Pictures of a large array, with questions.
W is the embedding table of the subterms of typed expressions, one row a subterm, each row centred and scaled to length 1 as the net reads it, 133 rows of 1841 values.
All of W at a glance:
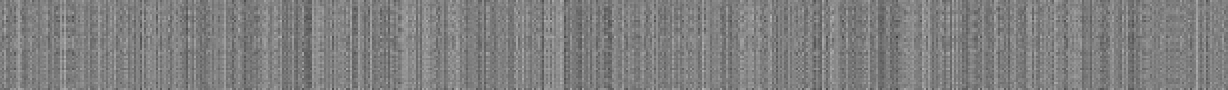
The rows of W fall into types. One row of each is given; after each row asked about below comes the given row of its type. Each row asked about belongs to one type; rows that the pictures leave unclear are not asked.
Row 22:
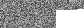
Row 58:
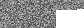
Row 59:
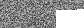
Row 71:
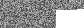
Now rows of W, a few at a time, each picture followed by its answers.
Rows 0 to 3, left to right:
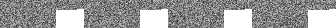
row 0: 22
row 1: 22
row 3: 59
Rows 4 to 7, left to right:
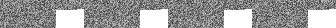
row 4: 71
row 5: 22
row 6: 22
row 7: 22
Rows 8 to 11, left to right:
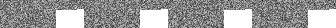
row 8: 58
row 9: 58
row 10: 71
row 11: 58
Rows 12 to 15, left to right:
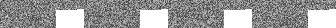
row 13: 71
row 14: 71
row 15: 59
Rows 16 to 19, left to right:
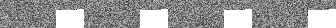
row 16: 58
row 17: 71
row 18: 59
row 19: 22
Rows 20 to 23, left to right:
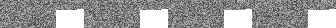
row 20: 59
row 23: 71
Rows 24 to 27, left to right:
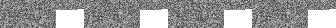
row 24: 71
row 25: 22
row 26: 58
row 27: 22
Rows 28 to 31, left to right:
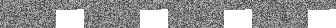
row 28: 71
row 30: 58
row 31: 22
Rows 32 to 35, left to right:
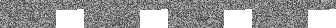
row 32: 58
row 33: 59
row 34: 71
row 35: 22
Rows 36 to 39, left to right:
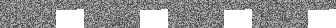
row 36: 58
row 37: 59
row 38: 58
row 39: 58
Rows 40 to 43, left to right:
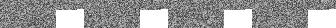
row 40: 59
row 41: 22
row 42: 71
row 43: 22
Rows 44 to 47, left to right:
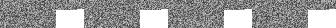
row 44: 71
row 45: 71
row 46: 22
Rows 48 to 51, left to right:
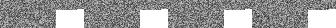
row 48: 71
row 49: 58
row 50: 58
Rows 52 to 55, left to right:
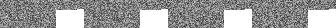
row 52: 58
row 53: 58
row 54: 59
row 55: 22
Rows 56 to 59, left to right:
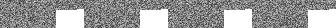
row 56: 22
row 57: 58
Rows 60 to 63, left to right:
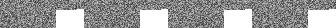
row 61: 58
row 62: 59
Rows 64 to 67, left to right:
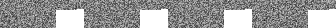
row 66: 58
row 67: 59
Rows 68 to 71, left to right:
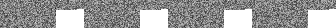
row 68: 22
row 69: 58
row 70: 22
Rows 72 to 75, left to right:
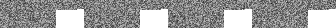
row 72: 58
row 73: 58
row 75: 22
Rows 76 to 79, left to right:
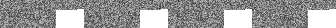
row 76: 71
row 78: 58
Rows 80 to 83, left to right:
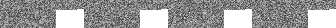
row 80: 71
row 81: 59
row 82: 22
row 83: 58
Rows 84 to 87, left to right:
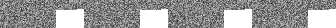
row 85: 58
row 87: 22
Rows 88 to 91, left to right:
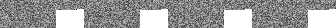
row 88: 58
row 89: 71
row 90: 58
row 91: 59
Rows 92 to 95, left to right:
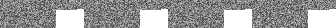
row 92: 71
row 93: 58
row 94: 59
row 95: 71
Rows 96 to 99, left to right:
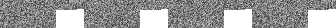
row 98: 22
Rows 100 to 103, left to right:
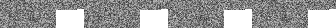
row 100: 58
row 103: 22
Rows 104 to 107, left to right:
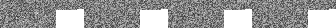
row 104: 22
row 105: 58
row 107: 58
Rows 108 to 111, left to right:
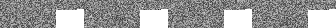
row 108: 58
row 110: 22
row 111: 59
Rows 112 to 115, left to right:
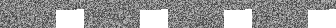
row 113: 71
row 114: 59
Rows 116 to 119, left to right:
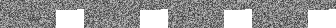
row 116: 71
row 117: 22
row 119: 59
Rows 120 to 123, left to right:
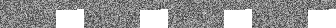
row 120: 58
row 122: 22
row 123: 22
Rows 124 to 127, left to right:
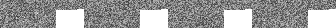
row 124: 22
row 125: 71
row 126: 59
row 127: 22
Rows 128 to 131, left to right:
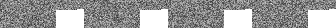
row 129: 22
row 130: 71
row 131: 58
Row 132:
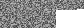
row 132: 58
